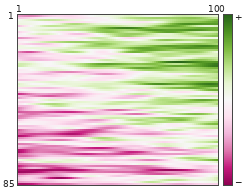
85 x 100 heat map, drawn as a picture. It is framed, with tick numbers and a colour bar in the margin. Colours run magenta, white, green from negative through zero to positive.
The grain runs across in streaks. Horizontal stripes repeat 9 times down the table. Values rise toward the top right. The ninth with the lowest average is the bottom left.
